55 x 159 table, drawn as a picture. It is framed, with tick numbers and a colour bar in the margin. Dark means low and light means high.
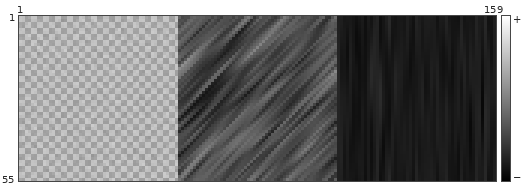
The table splits into one row of 3 panels. Panel 1,1: high, checkered. Panel 1,2: low, slanting up to the right. Panel 1,3: very low, streaked downward, faint in contrast.
